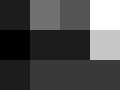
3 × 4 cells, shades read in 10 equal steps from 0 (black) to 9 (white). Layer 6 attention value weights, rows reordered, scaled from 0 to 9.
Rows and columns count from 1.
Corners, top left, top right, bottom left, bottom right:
1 9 1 2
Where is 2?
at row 3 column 2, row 3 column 3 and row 3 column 4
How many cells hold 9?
1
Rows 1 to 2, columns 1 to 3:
1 4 3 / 0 1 1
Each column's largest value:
1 4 3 9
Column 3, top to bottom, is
3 1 2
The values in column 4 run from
2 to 9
